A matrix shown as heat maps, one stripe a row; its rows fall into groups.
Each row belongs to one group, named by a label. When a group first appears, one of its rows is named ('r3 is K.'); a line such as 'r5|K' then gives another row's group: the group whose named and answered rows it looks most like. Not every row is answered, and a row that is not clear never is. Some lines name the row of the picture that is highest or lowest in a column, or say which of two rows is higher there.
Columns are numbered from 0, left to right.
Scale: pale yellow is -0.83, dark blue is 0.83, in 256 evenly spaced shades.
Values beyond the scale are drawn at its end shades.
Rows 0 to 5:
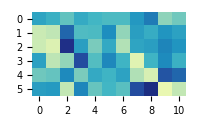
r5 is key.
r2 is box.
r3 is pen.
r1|box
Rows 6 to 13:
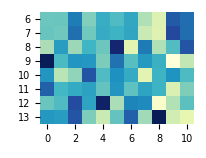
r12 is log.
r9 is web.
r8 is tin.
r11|web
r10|pen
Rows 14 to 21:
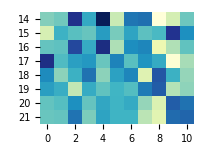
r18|pen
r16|log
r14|log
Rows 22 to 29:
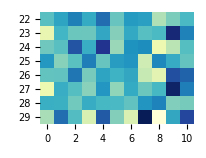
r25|pen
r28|key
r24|log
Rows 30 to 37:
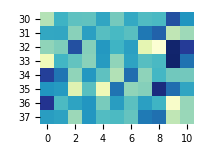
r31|key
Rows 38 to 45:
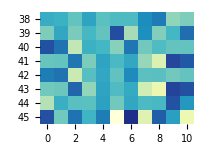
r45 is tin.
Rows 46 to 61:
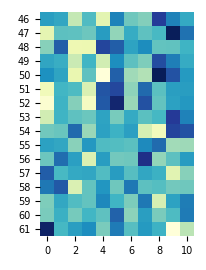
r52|box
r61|web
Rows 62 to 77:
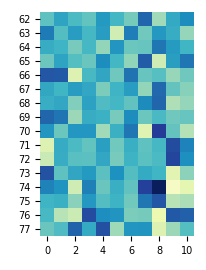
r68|key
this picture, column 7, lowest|70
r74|key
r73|web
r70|pen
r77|log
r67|pen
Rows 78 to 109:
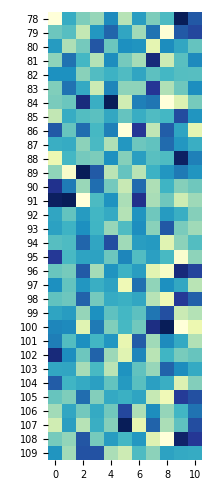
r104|web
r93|pen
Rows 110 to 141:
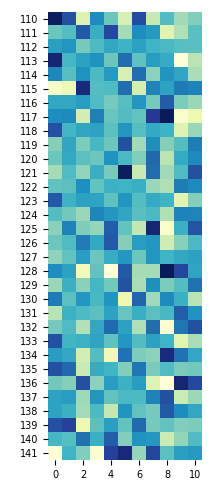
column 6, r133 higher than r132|Yes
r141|box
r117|key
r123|web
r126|log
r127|box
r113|web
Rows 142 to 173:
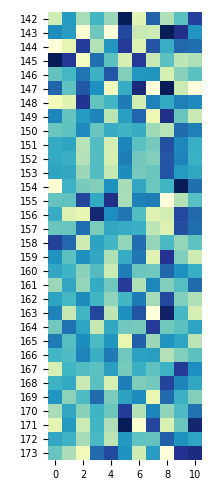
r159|pen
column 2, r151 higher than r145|Yes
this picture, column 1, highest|145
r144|box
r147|pen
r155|log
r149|pen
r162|pen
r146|log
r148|box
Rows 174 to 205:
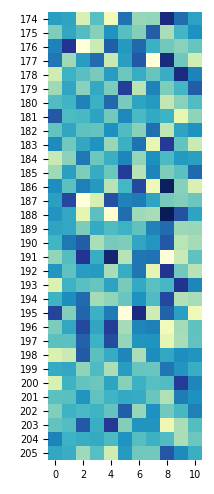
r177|pen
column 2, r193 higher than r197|No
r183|pen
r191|log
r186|pen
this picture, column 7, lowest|177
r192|pen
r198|box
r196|log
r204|web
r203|log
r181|web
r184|box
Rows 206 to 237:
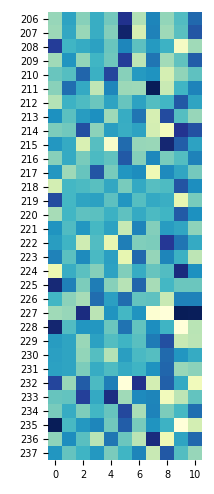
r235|web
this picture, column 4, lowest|215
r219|web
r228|web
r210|log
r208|web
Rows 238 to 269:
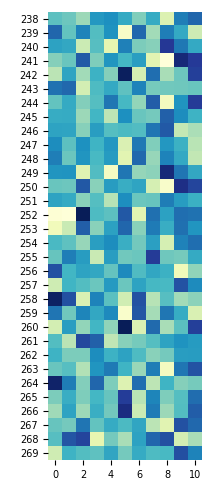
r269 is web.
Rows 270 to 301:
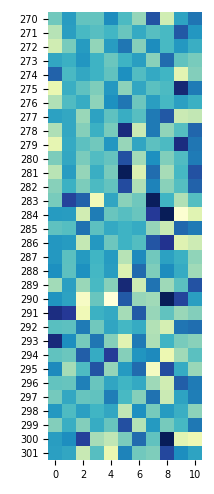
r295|pen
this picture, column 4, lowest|290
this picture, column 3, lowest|283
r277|key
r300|pen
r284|key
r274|web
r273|pen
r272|box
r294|log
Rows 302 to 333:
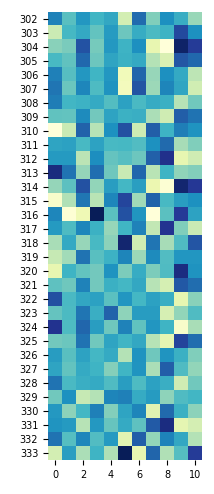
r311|key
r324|web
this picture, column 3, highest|316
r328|web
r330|pen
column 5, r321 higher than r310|No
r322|web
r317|pen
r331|key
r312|key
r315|box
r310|box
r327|pen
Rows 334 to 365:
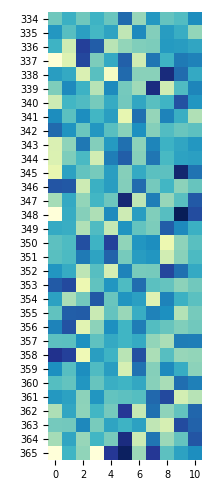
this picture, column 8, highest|338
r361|key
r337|box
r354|pen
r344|box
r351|log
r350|log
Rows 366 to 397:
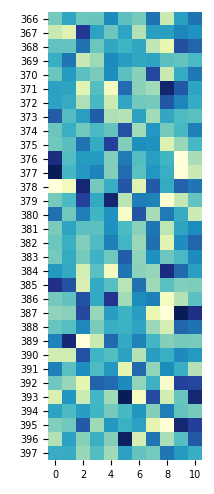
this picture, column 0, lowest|378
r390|box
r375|log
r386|log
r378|box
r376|web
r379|log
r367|box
